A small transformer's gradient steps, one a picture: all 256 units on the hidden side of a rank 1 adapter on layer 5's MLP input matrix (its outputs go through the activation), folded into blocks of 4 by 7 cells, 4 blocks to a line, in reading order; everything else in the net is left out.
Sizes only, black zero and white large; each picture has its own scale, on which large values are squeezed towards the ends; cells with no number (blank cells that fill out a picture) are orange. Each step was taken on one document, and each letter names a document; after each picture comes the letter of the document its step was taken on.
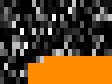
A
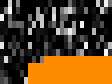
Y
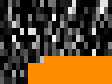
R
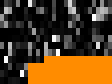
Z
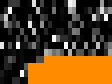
Z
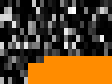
R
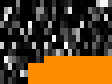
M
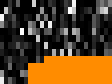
R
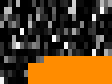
R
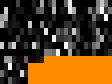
M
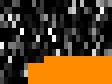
A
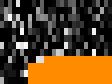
A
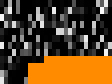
Y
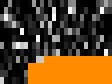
R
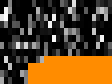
R
